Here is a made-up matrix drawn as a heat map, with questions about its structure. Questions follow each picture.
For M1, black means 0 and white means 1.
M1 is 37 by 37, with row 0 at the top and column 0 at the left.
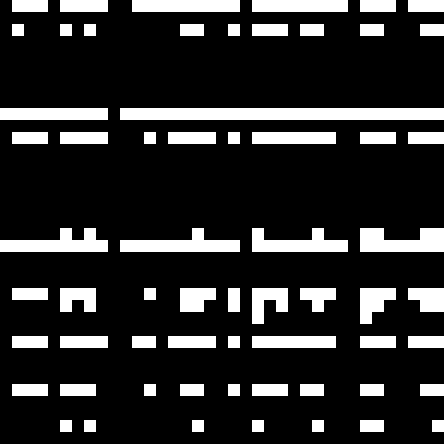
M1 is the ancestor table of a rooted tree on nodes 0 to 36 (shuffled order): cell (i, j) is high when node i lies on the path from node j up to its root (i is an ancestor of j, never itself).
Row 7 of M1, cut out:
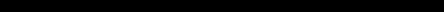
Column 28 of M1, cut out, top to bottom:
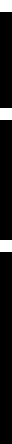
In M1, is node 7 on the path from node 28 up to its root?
no
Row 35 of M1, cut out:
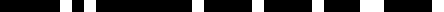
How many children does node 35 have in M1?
6
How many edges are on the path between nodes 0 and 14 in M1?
3
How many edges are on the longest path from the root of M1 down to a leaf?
12
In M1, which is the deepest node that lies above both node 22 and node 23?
2
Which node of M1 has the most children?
35
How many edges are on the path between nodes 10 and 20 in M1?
1
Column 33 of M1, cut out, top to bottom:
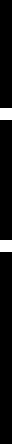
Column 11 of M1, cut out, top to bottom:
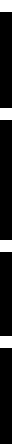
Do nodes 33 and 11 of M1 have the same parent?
no
